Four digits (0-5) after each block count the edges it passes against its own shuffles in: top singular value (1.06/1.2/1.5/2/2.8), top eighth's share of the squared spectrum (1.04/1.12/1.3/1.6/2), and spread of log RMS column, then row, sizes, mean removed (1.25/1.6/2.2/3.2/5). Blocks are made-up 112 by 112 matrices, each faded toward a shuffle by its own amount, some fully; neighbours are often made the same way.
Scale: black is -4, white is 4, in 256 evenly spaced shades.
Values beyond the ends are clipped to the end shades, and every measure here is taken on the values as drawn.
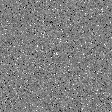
0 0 0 0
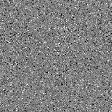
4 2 1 1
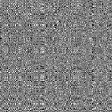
5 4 3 3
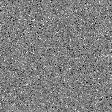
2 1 0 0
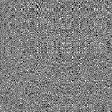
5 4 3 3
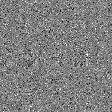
3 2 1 1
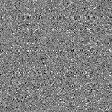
4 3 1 2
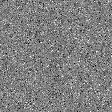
3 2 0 0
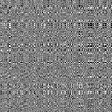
5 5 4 4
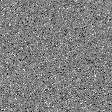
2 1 0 0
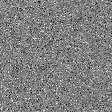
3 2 0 0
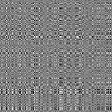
5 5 4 4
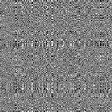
5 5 3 3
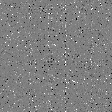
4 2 1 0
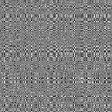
5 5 4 4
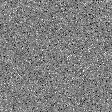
1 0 0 0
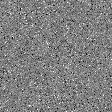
2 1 0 0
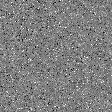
2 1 0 0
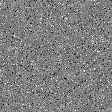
0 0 0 0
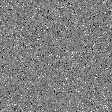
1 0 0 0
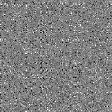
4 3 2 2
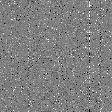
4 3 2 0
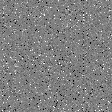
3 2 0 0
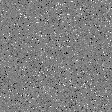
0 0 0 0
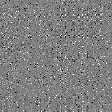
4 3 2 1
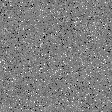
0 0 0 0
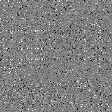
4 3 1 2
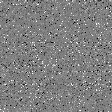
3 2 1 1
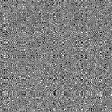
5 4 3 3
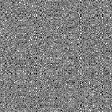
5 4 3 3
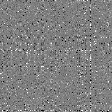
4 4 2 2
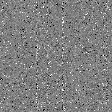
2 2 2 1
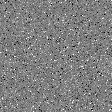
0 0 0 0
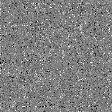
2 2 2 2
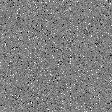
1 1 1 0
